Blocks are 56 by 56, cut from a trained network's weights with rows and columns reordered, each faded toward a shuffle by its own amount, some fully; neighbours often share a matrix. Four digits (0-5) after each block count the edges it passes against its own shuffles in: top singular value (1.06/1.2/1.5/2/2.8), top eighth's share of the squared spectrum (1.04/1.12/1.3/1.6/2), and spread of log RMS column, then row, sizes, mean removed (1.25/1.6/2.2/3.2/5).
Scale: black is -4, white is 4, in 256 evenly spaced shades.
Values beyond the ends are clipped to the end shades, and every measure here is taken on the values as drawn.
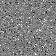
0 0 0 0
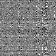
3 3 3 0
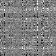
3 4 3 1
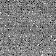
2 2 1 0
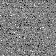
2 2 1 0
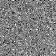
3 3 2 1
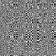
4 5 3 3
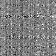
3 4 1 3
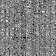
3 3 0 2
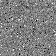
0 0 0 0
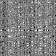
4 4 0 2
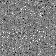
0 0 0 0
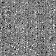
2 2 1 1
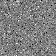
1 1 0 0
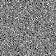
1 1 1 0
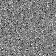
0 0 0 0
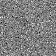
2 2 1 0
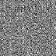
3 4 2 2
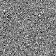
2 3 1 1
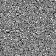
2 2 0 1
